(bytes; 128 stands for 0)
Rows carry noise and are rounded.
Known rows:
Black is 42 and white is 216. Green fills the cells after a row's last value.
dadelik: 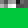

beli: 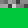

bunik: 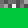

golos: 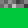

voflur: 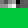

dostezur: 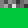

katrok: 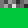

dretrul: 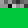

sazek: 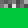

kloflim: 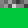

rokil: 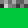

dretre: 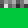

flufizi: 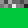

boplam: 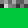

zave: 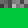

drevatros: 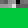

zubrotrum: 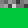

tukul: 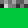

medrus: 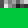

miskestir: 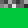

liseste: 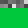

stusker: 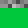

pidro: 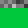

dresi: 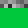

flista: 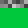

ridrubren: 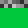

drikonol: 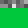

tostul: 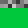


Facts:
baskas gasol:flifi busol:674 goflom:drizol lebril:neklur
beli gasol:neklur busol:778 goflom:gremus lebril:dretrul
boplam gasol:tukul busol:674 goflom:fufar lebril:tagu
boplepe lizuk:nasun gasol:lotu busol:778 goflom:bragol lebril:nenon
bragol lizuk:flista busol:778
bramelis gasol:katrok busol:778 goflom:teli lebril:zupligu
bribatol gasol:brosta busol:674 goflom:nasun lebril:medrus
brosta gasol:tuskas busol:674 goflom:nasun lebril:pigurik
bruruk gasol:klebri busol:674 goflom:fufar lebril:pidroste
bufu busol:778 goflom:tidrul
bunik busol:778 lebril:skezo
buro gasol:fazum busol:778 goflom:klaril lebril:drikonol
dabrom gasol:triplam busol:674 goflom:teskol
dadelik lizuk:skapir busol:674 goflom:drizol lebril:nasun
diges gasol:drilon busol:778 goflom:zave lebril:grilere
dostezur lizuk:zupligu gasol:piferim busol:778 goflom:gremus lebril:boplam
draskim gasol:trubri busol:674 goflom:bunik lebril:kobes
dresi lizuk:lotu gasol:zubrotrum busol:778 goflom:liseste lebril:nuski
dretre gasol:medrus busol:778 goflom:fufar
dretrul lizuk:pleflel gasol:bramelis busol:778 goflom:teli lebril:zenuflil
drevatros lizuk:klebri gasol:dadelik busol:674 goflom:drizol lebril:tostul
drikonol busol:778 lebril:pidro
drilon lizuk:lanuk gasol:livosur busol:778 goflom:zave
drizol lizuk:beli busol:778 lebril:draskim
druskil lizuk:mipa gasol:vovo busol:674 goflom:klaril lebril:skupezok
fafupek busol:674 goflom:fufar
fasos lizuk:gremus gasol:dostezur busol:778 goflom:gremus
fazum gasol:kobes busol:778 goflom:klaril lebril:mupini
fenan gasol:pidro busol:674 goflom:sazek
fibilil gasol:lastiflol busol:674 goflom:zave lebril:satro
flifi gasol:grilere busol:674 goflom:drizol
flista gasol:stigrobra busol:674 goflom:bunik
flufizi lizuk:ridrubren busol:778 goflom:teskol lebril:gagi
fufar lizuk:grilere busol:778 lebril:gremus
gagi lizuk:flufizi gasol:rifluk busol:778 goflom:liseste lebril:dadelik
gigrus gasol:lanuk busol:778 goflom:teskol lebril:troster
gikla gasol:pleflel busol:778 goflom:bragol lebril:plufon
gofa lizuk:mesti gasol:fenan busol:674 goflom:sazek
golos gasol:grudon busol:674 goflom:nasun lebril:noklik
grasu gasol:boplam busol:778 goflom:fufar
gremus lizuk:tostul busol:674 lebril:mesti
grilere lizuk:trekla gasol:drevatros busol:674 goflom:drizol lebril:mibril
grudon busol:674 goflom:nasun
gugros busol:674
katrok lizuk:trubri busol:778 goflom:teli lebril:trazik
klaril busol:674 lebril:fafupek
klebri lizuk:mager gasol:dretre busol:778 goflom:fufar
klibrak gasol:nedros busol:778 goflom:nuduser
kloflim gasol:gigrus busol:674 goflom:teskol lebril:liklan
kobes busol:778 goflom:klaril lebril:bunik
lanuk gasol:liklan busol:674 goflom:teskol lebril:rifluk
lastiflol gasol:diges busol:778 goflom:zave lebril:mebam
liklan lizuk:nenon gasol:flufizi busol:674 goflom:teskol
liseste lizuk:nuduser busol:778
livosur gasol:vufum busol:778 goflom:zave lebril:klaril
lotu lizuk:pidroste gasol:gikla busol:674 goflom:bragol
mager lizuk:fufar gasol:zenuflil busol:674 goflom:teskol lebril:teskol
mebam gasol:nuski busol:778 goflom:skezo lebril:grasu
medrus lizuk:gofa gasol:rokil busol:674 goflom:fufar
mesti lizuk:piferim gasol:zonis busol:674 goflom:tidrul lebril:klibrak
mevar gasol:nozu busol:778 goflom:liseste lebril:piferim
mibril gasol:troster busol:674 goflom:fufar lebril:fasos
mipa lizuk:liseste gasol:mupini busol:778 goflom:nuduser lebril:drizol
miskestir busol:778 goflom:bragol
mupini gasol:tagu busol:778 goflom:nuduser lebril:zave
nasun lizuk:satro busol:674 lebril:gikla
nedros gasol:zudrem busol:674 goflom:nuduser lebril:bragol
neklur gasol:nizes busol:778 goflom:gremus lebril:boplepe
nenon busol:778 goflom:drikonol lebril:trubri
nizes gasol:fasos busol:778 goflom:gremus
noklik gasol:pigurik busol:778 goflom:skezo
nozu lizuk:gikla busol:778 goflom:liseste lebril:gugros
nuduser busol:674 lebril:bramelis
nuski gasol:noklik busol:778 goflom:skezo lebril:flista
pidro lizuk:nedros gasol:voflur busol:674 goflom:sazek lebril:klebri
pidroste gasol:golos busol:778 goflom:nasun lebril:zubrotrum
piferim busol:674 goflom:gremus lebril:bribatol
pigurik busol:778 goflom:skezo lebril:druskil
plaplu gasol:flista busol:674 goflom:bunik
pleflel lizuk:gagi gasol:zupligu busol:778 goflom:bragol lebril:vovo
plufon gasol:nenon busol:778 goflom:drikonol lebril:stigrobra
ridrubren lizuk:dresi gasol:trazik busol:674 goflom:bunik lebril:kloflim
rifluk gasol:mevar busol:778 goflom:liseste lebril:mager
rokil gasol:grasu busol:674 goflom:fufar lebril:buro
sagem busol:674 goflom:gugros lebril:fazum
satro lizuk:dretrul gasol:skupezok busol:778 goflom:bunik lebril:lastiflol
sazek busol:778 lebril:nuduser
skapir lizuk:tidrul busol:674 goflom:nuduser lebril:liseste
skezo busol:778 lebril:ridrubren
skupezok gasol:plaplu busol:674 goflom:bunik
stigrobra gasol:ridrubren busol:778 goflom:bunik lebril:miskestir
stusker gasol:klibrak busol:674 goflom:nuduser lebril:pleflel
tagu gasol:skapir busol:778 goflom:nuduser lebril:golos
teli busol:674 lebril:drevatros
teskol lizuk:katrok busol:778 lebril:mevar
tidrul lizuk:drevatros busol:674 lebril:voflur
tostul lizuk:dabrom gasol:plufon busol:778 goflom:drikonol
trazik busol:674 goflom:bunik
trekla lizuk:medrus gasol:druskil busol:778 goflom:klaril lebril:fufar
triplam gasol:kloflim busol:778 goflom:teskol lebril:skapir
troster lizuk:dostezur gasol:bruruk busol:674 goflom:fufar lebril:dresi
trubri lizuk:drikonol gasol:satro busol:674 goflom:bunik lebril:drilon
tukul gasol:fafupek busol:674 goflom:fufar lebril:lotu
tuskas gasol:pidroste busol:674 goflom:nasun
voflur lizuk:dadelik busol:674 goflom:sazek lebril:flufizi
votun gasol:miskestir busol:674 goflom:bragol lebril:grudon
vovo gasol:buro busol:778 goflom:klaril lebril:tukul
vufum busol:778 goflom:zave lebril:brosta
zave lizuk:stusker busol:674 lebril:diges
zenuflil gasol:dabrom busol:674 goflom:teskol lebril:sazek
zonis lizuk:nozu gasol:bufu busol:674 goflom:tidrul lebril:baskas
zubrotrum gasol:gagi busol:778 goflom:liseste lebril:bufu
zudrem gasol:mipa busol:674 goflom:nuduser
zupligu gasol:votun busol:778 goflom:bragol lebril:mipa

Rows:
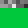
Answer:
plufon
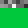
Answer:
stigrobra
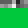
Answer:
tidrul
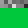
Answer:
gagi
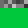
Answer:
grudon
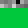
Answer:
mager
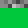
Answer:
trubri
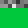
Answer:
triplam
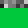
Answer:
fafupek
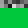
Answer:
satro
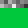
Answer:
gikla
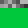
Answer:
gofa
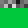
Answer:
bramelis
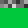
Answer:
noklik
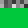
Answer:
nasun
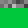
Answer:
druskil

